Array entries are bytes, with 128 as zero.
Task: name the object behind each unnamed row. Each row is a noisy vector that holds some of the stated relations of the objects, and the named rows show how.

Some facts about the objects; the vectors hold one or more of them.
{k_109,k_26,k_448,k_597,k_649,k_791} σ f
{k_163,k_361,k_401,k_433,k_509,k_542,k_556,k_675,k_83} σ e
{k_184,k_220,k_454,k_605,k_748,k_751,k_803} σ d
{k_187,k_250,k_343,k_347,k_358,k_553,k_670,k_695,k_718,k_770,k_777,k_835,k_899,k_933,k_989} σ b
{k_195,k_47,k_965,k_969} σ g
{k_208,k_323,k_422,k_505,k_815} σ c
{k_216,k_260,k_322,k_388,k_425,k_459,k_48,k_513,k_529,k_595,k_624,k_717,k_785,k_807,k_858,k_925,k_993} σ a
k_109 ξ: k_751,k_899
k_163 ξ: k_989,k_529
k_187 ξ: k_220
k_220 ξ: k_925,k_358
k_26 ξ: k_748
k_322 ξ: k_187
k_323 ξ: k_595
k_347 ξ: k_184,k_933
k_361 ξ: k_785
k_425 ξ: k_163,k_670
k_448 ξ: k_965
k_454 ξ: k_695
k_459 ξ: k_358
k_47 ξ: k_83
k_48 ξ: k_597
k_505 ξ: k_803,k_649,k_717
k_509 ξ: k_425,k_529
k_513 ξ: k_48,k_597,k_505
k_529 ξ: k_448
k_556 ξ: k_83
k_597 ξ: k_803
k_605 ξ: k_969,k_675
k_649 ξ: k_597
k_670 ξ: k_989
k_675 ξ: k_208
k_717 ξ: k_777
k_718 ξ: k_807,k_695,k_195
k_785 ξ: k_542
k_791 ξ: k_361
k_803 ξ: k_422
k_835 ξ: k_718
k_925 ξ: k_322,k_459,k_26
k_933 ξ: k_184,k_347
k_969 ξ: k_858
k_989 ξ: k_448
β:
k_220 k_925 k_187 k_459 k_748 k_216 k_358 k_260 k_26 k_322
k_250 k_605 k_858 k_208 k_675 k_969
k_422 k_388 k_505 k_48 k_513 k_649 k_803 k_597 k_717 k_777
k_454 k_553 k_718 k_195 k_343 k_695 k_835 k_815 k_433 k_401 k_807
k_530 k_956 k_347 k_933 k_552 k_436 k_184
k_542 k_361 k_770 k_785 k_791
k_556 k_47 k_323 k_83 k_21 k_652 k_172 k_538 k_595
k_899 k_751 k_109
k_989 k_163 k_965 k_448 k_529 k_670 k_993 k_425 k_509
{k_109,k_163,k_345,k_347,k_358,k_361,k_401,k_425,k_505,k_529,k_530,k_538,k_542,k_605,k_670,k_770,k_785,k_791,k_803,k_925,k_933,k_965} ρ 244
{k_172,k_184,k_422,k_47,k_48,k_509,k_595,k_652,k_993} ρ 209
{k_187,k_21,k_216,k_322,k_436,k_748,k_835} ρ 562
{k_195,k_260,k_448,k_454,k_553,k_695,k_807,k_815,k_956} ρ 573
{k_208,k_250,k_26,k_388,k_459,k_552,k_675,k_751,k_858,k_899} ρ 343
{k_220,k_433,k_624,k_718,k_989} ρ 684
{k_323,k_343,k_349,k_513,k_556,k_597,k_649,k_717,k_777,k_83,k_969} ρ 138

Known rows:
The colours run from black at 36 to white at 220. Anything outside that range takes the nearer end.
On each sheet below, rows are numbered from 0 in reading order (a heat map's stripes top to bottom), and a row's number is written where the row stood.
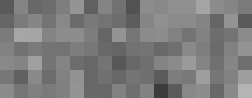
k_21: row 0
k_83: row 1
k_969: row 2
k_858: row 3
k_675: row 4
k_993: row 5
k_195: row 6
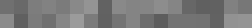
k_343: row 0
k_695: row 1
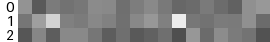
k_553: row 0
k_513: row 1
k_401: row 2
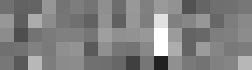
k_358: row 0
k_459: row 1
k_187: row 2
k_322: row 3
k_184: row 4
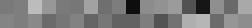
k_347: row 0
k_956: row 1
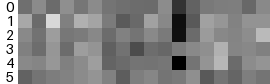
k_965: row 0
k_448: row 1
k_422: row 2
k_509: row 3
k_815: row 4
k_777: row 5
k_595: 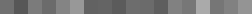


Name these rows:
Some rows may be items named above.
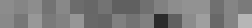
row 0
k_675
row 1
k_195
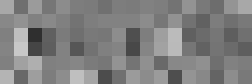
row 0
k_454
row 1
k_605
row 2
k_785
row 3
k_361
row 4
k_323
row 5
k_989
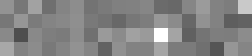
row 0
k_47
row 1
k_425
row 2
k_187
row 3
k_718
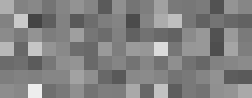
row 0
k_718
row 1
k_361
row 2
k_624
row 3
k_220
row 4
k_748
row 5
k_529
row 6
k_48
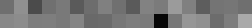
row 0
k_542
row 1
k_208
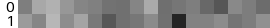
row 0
k_803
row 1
k_26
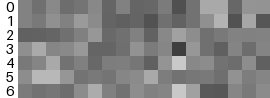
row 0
k_956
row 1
k_433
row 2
k_216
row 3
k_791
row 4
k_556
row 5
k_505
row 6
k_835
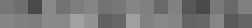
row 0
k_770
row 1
k_670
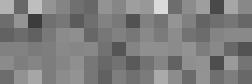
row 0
k_220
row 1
k_542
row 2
k_748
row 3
k_163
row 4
k_624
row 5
k_717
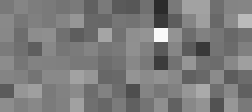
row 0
k_552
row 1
k_195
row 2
k_925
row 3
k_770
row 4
k_751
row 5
k_670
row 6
k_349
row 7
k_624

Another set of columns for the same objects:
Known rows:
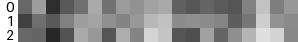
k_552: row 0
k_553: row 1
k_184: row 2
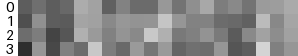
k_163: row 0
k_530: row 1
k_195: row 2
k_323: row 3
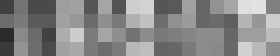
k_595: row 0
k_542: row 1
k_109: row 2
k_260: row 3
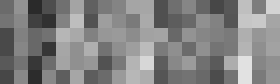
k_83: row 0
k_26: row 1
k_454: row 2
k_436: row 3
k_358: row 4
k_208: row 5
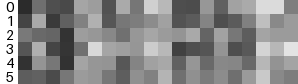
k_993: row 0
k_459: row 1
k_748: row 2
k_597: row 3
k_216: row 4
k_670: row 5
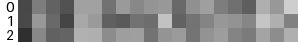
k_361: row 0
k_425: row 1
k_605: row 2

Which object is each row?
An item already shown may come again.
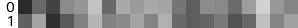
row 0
k_718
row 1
k_349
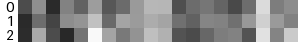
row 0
k_208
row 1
k_718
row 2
k_717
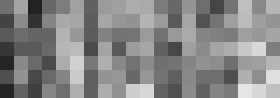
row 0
k_751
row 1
k_220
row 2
k_163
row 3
k_509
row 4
k_109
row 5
k_556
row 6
k_422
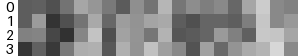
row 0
k_670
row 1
k_552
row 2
k_26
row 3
k_47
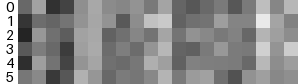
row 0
k_969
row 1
k_815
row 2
k_925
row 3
k_401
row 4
k_785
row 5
k_965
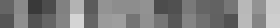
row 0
k_675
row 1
k_556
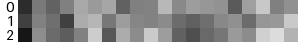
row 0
k_187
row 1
k_791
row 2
k_48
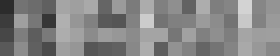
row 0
k_835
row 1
k_322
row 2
k_454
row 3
k_529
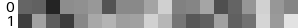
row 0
k_989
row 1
k_803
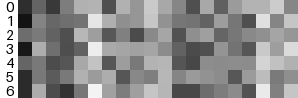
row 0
k_47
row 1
k_505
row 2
k_448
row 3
k_513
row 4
k_433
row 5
k_187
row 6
k_717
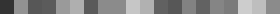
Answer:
k_624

